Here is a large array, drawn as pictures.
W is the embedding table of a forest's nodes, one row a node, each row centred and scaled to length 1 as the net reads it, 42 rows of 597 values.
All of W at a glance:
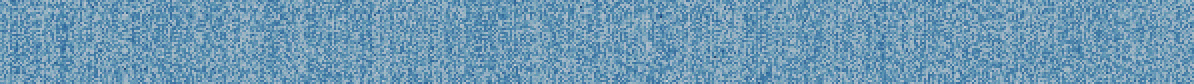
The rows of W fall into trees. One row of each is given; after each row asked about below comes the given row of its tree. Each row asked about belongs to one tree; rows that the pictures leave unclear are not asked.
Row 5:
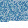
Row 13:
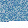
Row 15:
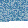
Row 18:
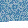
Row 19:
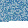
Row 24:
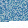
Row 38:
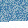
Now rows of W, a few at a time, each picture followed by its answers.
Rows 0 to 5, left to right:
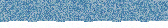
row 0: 19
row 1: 38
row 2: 15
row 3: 18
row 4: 5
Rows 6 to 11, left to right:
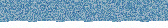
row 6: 19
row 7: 18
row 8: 18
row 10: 15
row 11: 24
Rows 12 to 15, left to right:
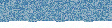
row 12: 15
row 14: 18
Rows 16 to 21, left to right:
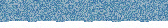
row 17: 19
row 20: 18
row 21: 24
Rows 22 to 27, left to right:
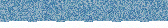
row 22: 13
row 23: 15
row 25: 24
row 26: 38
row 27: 19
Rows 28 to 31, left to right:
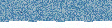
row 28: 24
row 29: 13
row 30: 15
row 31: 38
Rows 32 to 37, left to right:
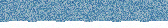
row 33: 19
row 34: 13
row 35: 13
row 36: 5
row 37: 38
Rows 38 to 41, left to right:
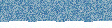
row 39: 18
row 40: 38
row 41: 18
